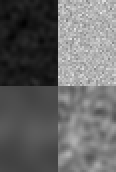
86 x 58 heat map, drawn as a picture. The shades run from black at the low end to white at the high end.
It is made of 2 by 2 panels. Panel 1,1: very low, blotchy, faint in contrast. Panel 1,2: high, fine-grained. Panel 2,1: low, smooth, faint in contrast. Panel 2,2: middling, blotchy.
